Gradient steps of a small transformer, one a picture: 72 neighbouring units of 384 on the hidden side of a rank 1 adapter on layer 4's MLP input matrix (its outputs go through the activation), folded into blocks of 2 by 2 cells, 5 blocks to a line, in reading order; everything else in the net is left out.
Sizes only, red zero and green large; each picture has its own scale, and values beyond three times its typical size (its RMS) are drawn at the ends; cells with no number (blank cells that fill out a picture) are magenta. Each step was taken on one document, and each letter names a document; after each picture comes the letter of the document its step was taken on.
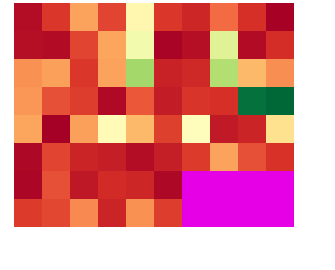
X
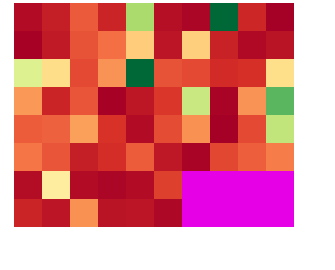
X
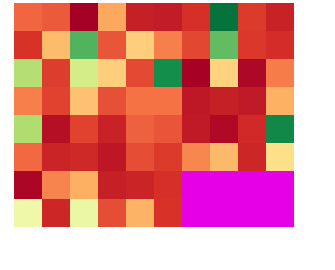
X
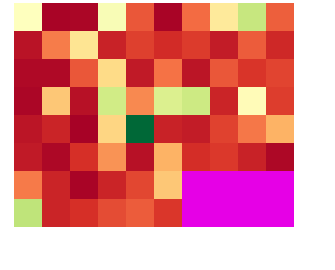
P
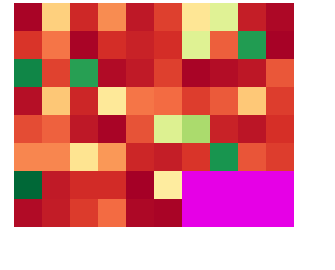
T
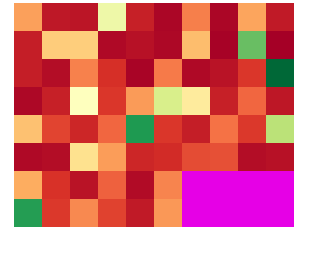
P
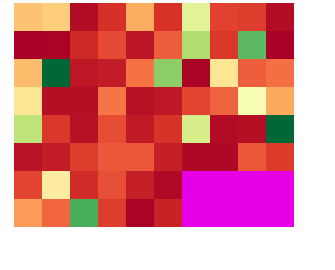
X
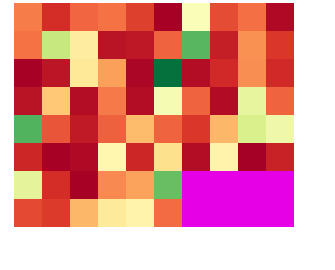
P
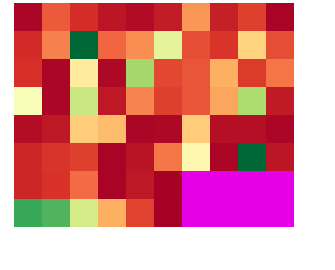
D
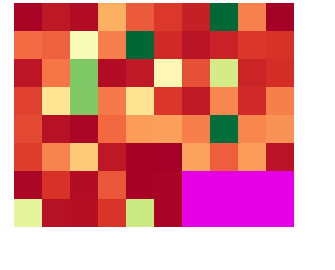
D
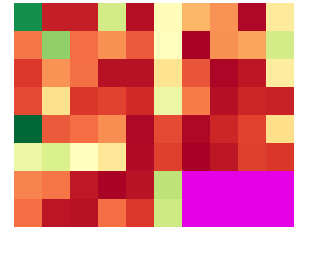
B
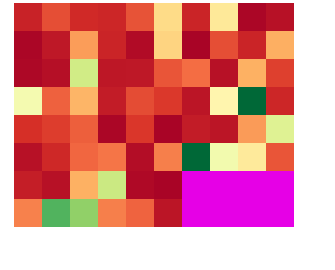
D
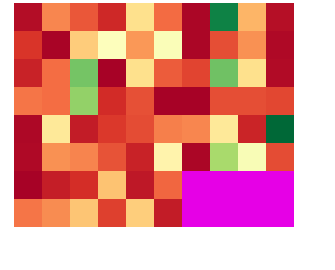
D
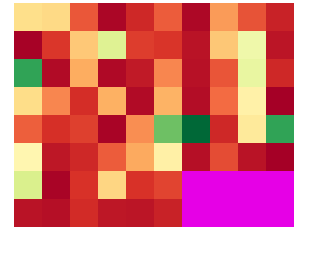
T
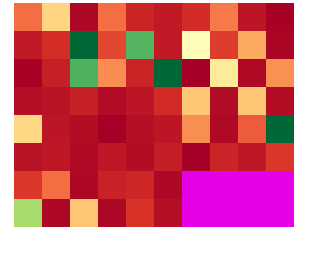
X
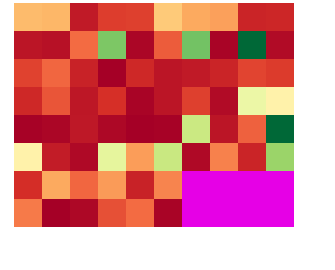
T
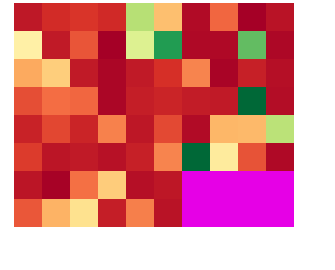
D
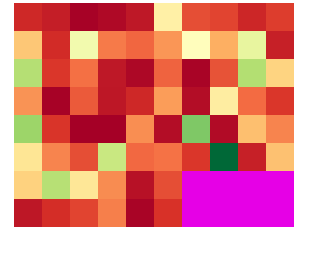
T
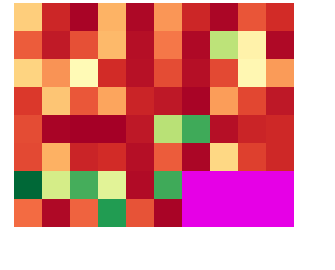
T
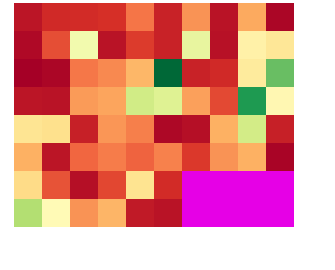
P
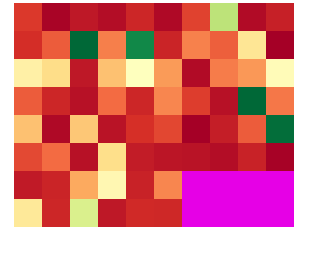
X
